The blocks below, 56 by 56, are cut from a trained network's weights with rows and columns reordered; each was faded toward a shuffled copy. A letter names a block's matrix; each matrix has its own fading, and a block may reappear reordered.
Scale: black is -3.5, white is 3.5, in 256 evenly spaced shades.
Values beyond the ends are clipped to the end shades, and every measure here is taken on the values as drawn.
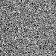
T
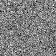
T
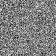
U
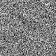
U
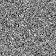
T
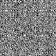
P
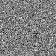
T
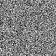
U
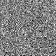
P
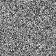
U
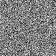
U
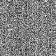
P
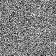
U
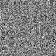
P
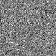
T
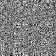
P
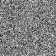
U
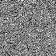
T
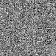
T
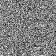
U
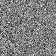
U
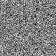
U
